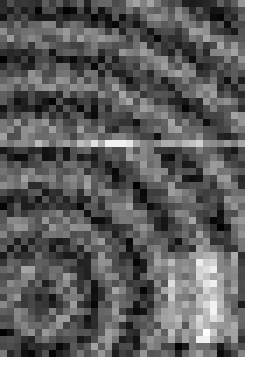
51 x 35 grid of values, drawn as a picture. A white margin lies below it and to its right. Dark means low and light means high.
Odd lines: row 21. Mirror symmetry: none. Ninth with the highest average: bottom right. Odd patch: higher, in the bottom right. Rings: centred on the bottom left.
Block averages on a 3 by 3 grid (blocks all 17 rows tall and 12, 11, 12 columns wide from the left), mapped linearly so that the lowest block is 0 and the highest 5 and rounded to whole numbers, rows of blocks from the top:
0 1 1 / 1 1 1 / 0 1 5
